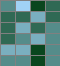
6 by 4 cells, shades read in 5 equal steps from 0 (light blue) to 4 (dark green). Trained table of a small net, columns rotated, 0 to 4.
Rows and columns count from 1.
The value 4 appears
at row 1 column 3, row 5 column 3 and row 6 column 3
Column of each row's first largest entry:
3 1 1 1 3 3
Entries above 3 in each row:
1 0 0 0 1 1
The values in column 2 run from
0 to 3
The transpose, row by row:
2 3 3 3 1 2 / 0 3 1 2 1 2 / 4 1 3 1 4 4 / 3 3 2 2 2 2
